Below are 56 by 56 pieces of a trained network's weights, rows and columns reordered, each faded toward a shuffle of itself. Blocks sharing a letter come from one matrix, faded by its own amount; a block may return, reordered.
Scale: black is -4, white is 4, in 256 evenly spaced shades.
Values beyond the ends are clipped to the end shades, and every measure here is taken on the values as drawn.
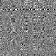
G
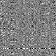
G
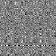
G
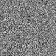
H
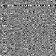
G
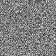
H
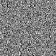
H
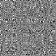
G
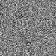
H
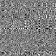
G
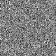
H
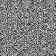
H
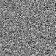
H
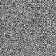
H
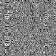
G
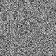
H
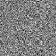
H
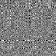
G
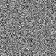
H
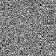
H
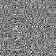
G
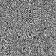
H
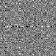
G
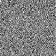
H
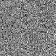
H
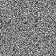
H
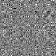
G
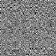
G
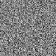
H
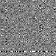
G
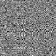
G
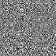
G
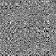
G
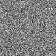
H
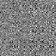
G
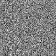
H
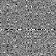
G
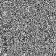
H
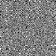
G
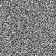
H
